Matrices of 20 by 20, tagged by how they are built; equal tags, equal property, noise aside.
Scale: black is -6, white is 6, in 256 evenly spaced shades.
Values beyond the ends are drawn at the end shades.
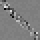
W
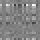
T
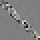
W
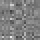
T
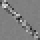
W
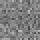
T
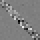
W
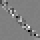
W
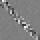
W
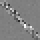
W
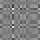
T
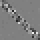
W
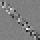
W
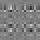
T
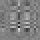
T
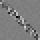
W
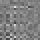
T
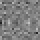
T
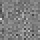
T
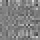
T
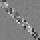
W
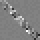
W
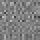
T
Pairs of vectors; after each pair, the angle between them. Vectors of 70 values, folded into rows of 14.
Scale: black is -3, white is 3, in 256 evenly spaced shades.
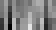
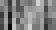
nearly parallel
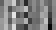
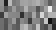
orthogonal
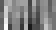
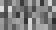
partly opposed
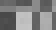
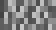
orthogonal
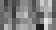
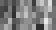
nearly parallel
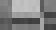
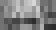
nearly parallel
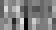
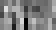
nearly parallel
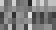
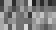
nearly opposite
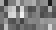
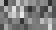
nearly parallel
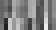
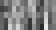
nearly parallel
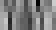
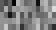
partly aligned
